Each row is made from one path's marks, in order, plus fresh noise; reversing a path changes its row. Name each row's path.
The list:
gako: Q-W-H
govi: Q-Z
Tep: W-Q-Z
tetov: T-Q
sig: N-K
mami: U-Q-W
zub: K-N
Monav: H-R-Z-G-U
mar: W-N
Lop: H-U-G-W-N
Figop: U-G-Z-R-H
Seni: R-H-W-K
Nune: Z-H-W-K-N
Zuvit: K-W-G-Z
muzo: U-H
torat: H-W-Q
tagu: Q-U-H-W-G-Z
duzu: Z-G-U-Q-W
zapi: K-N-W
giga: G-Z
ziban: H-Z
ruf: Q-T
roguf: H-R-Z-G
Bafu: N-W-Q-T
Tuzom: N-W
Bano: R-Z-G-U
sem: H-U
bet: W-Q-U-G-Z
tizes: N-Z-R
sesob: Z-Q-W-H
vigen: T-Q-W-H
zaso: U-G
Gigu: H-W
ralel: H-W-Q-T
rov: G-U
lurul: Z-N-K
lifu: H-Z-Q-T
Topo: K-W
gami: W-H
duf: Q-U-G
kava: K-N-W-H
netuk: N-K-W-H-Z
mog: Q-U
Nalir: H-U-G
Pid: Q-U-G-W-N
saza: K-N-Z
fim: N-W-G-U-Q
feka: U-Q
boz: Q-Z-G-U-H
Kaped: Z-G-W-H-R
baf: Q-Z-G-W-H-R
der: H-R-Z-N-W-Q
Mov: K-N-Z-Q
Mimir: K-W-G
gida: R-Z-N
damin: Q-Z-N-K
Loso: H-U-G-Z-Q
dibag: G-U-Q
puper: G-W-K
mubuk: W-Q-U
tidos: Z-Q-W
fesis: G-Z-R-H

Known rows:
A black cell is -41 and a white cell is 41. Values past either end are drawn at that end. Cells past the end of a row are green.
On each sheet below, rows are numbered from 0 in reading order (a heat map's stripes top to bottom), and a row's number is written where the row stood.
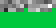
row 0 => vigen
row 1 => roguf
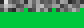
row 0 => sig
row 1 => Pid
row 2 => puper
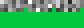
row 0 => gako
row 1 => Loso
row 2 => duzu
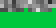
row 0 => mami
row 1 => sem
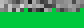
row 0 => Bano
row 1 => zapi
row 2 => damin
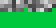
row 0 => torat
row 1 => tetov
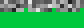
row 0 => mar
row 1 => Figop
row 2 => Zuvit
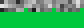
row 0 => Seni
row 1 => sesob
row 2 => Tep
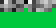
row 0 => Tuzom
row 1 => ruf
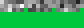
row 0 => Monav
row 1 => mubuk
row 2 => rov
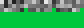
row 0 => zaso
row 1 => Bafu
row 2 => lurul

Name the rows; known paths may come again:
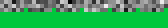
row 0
Zuvit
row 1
kava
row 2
Mimir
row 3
fesis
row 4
fim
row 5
Mov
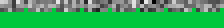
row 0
torat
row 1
Kaped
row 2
mog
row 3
sig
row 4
Tep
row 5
Topo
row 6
lurul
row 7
Lop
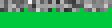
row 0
Pid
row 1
duf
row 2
zub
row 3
der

